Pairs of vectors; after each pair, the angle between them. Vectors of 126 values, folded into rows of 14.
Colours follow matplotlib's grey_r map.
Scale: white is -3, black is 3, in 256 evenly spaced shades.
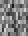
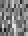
partly opposed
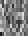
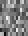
partly opposed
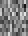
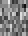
nearly parallel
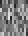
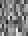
partly aligned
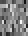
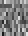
partly opposed
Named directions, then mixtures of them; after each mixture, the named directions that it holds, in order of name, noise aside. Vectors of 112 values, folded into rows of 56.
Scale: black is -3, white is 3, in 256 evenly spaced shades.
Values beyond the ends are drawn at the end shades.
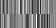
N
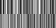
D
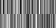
D, N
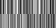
D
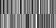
D, N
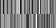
D, N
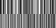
D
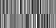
N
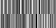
D, N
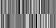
N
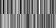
D, N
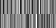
D, N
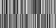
D, N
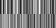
D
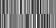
N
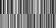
D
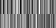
D, N
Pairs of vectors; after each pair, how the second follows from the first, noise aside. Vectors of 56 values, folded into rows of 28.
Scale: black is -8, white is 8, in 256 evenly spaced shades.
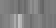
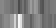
scaled up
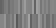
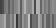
scaled up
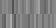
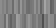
reversed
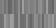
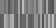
scaled up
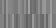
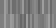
reversed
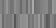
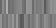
wrapped around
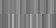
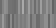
wrapped around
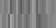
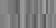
reversed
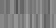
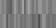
reversed
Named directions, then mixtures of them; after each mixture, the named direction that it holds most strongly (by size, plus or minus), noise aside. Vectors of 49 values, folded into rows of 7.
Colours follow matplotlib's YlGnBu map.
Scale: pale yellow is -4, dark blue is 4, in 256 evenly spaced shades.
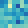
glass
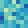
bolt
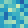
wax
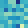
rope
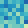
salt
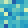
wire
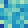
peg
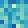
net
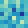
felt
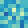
felt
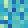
peg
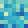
peg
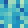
peg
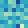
rope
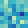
felt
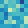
wax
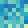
salt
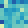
peg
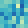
felt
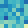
salt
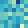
rope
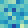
rope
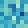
felt
